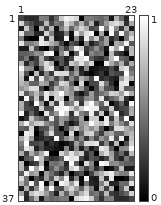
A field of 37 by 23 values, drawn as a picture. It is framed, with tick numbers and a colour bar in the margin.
Stripes: none. Symmetry: a half turn. Grain: fine. Seam: none. Odd rows or columns: none. Average level on the scale: 50%.
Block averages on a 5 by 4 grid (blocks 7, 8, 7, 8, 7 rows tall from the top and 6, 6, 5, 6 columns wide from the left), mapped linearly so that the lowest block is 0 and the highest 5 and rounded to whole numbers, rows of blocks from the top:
0 2 2 4 / 3 2 0 1 / 3 5 5 3 / 1 1 2 3 / 4 3 1 0
